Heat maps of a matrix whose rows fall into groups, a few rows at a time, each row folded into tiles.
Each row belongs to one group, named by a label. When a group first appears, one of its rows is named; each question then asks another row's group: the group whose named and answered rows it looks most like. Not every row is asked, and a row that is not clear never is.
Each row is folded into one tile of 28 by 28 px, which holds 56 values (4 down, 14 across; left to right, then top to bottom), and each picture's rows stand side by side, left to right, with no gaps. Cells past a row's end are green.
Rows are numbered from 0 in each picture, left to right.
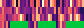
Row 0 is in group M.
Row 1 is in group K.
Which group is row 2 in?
K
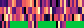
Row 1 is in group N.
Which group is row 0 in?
K
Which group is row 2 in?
K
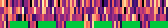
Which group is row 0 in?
N
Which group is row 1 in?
M
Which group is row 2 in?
M
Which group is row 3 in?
N
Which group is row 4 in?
M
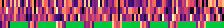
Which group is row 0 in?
M
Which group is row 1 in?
K
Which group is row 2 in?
N
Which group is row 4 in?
N
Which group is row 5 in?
N
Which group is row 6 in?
K
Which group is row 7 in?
K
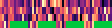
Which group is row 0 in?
N
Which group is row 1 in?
K
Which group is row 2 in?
N
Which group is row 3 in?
N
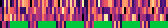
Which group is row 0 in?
K
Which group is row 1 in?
M
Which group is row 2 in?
M
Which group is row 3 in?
K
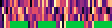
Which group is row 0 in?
K
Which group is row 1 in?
M
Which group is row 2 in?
N
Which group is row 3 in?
K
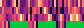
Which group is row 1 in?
M
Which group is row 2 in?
K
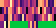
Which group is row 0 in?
N
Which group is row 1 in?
M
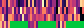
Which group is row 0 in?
N
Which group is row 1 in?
M
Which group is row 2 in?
K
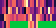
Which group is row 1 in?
N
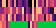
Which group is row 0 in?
N
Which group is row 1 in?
K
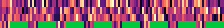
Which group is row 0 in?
N
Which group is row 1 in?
M
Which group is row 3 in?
K
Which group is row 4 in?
M
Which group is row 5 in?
K
